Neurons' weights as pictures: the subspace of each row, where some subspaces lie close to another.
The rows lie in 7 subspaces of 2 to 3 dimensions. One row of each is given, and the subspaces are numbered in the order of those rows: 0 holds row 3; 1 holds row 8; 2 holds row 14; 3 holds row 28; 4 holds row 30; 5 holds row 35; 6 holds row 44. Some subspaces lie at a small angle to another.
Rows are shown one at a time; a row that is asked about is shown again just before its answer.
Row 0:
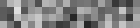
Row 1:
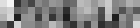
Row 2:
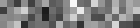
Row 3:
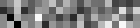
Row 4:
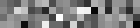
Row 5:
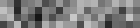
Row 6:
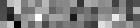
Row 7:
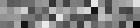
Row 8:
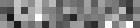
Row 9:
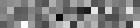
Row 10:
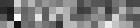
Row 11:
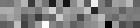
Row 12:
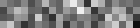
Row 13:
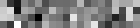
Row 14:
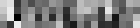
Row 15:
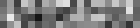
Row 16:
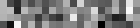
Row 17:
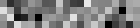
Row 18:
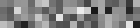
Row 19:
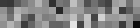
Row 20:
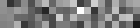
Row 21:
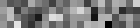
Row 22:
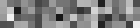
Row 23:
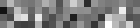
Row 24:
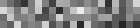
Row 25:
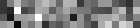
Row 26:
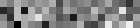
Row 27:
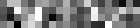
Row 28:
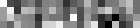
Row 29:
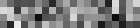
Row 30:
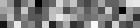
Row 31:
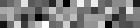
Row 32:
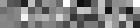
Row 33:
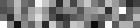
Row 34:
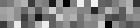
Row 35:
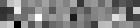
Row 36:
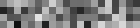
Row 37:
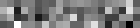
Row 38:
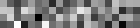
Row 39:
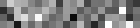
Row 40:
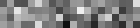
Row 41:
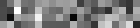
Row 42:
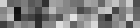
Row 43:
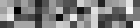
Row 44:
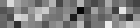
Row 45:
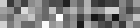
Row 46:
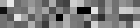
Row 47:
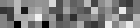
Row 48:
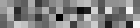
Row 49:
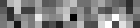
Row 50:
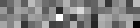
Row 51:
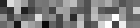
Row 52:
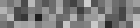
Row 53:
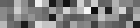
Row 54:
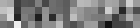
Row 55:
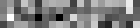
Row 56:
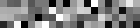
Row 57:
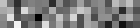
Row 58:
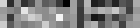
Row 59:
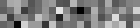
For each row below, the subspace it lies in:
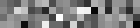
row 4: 1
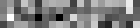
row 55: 3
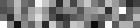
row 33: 4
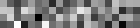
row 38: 0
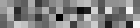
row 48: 1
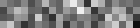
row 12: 6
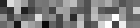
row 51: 3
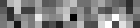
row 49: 3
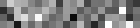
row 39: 6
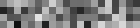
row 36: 5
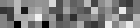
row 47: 1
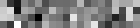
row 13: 5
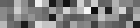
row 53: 4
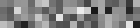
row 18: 1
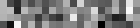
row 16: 5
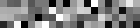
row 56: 4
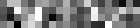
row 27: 5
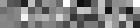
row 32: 4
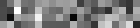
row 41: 0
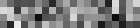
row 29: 5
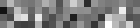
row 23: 6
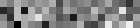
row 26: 1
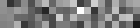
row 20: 6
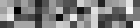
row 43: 0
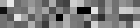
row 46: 6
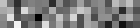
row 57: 0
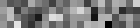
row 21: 5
